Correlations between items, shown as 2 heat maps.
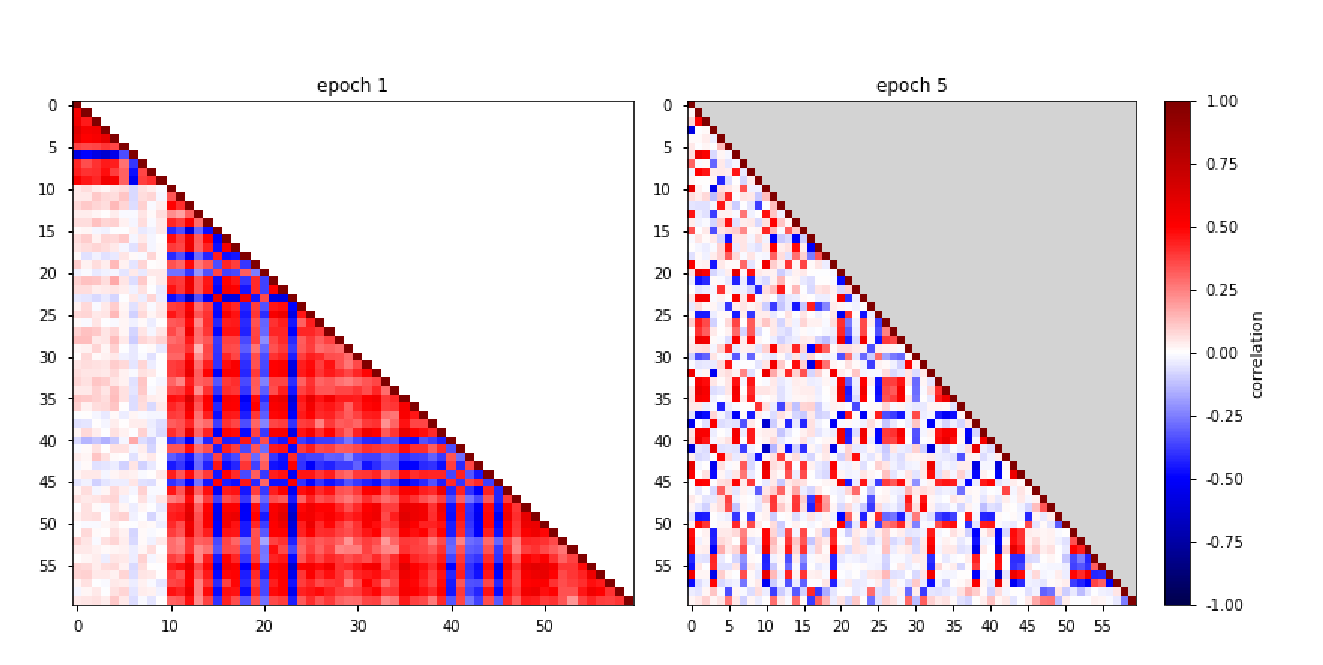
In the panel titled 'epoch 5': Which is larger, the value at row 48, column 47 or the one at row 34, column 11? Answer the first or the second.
the first
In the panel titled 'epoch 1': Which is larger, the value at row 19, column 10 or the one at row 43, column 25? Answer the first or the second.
the first
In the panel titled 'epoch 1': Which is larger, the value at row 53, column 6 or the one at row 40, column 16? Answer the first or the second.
the first
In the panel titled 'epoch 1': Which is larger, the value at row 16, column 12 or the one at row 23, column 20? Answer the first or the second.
the first
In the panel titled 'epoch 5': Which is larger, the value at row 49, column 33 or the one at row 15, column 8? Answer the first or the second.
the second
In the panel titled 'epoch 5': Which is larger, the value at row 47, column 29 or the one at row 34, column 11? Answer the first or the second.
the first
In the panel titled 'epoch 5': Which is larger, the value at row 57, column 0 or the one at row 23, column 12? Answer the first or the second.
the second
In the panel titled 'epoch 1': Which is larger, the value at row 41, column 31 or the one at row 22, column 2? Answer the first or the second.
the first
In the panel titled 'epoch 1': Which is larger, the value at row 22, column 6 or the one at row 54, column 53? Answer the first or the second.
the second
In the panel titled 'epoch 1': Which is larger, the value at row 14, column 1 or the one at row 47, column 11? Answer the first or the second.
the second
